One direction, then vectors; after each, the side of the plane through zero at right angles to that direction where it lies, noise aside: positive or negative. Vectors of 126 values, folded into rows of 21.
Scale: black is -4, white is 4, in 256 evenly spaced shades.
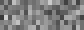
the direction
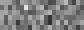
negative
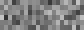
negative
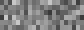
positive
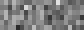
positive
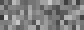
positive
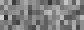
negative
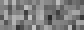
positive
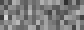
positive
